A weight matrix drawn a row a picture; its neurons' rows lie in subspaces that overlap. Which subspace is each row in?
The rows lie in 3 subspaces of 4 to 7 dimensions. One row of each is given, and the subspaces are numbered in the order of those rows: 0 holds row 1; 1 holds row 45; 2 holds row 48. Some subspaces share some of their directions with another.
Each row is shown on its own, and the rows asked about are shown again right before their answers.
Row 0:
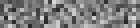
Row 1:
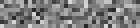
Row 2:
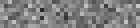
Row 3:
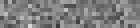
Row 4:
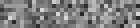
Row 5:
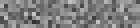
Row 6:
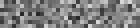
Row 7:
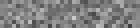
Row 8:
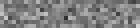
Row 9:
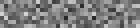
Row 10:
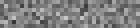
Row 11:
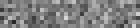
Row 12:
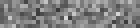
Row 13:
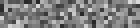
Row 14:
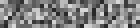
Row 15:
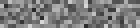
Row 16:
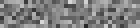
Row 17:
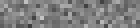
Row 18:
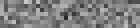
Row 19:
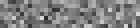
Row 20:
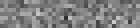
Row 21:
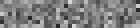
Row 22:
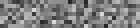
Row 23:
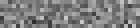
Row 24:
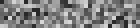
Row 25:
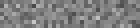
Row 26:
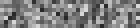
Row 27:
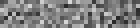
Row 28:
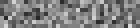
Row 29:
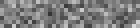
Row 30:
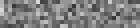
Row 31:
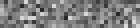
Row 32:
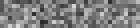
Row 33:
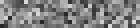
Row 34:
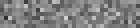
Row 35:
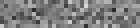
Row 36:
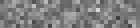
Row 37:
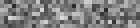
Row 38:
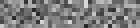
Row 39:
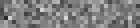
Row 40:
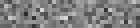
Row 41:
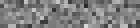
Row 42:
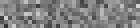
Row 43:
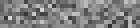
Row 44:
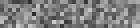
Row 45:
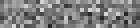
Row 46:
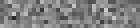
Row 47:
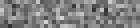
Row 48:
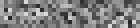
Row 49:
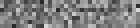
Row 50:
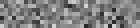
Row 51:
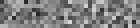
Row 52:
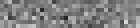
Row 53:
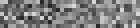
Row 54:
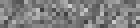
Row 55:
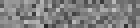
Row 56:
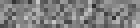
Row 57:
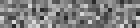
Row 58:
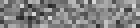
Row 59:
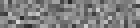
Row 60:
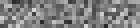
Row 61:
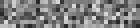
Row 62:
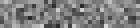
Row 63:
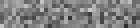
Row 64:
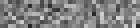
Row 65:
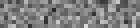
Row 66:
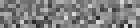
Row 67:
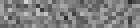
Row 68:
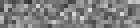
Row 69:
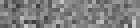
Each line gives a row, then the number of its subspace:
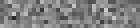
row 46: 2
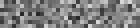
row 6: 1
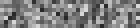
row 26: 0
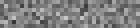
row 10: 0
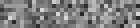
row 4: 0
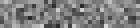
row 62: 1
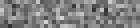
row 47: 2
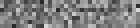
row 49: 1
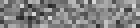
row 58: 1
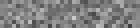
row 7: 1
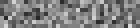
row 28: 0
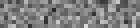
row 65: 1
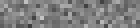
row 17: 2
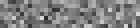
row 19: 1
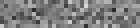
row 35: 0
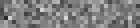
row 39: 0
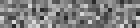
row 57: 0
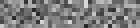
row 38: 0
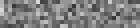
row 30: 2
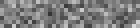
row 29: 1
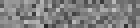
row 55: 1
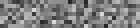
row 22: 2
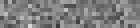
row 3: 1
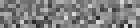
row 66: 1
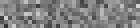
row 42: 1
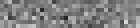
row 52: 2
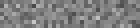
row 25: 1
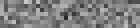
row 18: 2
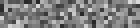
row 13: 2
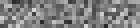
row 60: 2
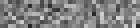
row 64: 1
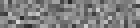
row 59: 1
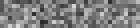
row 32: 2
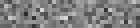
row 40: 2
